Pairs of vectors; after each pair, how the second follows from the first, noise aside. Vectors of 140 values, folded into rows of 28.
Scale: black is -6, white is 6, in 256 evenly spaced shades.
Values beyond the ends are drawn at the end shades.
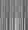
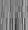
negated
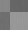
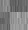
copied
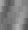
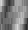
scaled up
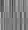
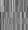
negated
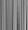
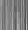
negated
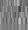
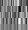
scaled up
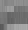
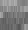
wrapped around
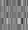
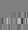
partly zeroed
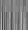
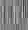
wrapped around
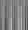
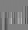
partly zeroed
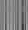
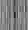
wrapped around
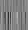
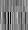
scaled up
